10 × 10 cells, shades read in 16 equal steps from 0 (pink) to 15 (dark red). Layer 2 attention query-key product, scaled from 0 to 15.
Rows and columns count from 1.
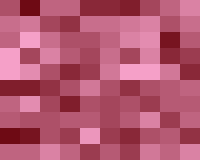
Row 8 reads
7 8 8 7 7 9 7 3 10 6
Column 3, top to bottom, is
6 9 5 3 8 11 9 8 8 3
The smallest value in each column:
0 0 3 6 1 4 0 0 4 3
